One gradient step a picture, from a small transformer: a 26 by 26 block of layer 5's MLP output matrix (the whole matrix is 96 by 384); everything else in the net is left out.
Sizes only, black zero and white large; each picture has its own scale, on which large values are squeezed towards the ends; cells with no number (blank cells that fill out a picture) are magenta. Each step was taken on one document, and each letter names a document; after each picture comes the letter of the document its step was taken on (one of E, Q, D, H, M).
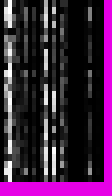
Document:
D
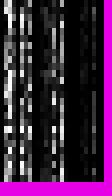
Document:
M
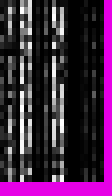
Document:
M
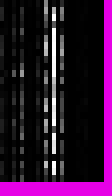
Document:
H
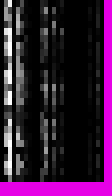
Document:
D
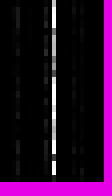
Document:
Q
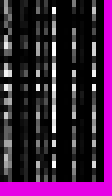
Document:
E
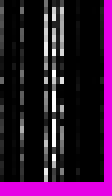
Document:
H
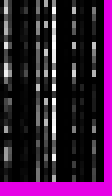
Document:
E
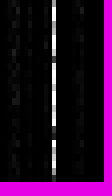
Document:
Q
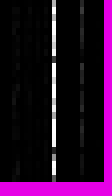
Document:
Q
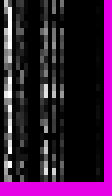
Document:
D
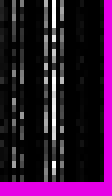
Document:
H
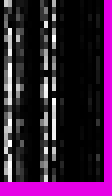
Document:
D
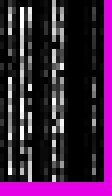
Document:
M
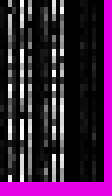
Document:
M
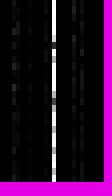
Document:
Q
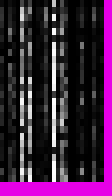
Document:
M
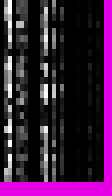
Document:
D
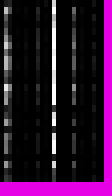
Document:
E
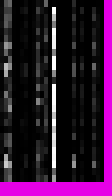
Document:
E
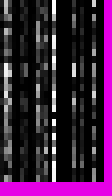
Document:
E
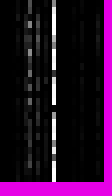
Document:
Q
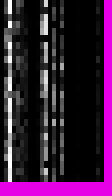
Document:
D
